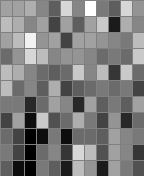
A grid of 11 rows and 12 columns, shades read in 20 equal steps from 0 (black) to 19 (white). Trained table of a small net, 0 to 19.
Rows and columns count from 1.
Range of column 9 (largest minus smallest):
13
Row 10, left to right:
9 5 0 8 10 4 16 14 6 12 10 4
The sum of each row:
142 125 140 131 126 103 101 96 78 98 80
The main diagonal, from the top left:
12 13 18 14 7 5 3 9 7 12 9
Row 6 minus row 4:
6 -3 -6 -7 3 -6 -4 -2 1 -1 1 -10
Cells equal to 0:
3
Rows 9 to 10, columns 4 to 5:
1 9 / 8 10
